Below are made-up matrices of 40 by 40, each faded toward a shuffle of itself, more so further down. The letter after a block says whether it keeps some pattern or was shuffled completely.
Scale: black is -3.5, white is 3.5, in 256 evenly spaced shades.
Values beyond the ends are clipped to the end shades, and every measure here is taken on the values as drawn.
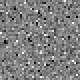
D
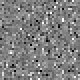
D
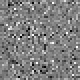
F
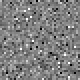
D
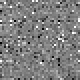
F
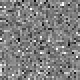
F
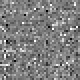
F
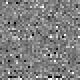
F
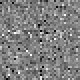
F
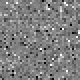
D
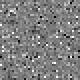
F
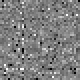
F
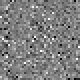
F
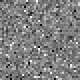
D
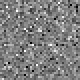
F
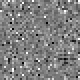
F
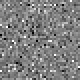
F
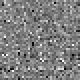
F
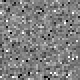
D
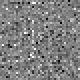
F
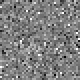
D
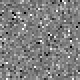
D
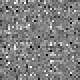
F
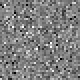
D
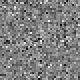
F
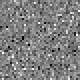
D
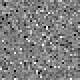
D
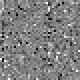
F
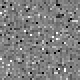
D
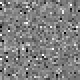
F
